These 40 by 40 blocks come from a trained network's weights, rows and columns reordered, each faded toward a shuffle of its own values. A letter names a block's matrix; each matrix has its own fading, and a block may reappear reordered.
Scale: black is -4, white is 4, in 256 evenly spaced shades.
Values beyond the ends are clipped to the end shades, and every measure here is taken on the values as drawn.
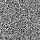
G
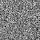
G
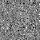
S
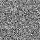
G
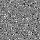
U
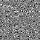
U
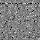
U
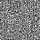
S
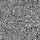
S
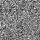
G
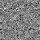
S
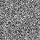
G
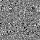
U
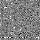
U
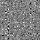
S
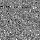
S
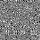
U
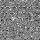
U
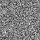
G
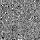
S
